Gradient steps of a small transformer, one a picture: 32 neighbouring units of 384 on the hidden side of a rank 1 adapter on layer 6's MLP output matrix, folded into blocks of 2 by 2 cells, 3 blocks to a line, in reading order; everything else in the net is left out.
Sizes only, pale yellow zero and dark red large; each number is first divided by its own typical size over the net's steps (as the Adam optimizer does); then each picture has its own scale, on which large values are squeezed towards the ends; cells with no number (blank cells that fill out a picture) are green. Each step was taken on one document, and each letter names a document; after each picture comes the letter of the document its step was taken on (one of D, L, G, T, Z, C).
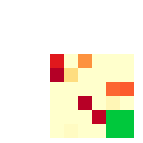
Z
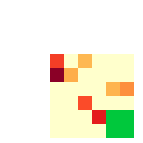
Z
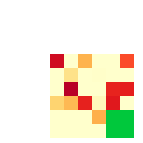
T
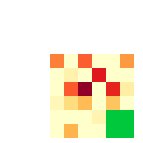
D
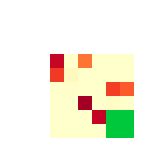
Z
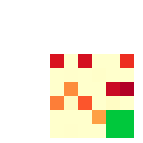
T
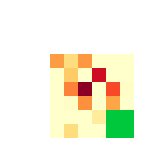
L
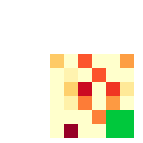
D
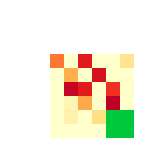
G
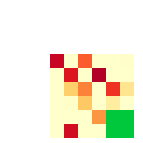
D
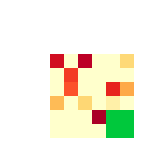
T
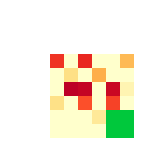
G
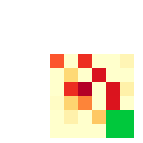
G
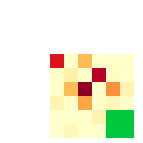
L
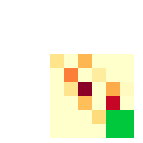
L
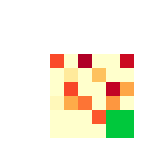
T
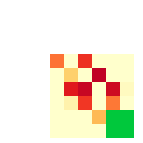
L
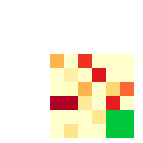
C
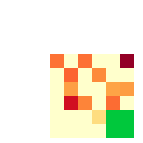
D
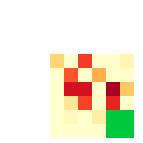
G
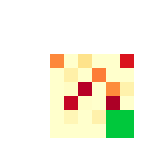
G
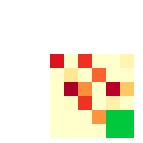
D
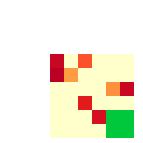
Z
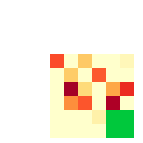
D
